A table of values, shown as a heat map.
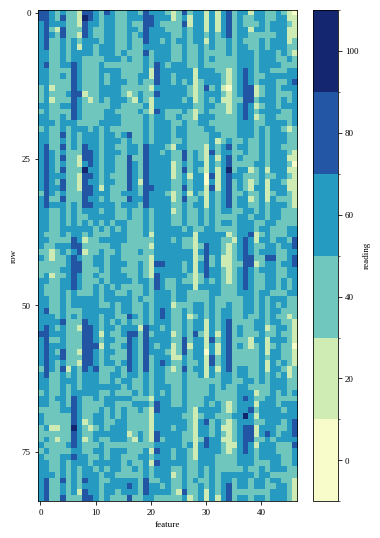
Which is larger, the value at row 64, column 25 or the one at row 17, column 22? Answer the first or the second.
the second
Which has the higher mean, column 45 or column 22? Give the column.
22
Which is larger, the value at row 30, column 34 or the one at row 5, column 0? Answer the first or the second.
the first
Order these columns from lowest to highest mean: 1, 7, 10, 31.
7, 10, 31, 1
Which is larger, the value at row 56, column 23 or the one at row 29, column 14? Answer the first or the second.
the first
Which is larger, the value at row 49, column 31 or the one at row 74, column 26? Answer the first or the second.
the first
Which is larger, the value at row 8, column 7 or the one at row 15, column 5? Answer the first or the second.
the first
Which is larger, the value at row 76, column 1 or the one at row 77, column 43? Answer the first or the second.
the second
